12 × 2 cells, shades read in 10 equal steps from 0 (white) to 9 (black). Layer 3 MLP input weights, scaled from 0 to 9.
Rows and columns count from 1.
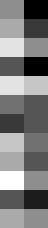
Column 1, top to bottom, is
4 3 1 6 1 5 7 2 3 0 6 3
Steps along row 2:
up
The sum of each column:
41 70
